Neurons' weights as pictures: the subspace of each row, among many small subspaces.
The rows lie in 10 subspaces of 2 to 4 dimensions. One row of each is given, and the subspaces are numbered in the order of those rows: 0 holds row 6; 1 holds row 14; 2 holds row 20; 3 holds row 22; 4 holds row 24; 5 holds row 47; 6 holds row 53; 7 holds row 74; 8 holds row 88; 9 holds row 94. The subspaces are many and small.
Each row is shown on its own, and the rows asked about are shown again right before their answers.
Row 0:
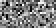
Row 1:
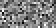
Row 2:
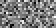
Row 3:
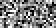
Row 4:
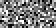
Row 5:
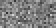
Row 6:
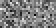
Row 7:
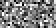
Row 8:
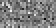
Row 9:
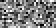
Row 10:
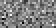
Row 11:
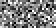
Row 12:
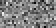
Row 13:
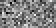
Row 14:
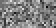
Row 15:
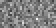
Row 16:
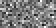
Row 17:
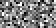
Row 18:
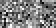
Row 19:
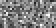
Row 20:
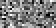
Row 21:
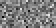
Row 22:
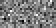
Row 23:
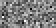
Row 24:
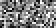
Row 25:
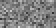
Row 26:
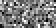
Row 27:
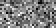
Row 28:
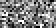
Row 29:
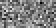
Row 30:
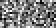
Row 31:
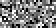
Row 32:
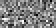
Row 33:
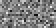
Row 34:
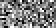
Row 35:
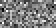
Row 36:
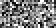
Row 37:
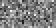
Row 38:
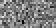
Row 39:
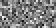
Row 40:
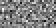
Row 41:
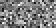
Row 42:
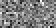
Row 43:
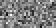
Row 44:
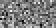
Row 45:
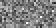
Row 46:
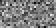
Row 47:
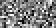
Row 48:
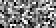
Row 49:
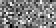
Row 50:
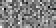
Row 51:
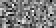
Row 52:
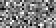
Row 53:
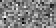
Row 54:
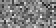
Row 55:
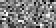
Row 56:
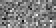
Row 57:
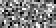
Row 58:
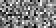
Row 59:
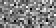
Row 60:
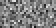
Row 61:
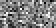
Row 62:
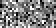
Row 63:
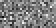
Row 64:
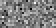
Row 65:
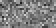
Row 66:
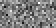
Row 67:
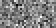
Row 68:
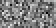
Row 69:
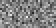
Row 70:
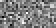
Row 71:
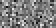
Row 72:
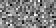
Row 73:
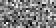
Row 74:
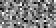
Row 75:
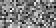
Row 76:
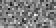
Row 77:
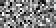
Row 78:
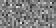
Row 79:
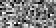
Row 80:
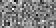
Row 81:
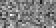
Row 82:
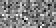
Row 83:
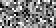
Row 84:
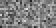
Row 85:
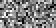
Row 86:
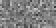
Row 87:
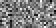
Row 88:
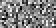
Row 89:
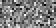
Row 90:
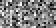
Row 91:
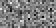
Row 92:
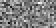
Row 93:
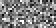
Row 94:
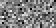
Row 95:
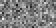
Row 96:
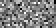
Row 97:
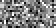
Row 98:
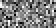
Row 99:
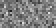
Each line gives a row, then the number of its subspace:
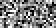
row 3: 5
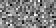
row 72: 8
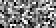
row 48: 3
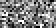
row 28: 2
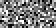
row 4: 3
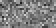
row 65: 1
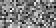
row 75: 4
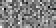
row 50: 8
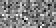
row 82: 8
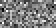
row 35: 6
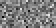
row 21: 9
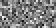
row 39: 1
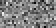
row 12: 9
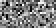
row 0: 7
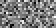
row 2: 8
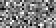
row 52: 0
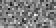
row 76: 3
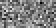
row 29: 4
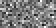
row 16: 9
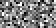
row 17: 7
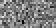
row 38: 6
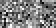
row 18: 1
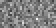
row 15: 8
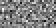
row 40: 7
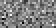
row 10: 8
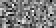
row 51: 5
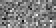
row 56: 3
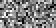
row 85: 6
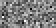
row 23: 9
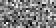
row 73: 3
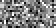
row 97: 1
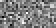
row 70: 6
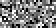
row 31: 1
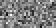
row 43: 5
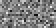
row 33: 3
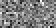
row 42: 1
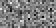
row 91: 0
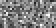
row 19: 2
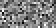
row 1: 6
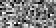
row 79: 5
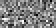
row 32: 3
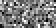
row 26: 3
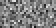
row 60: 0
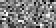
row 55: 2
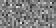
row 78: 6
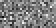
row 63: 6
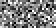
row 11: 0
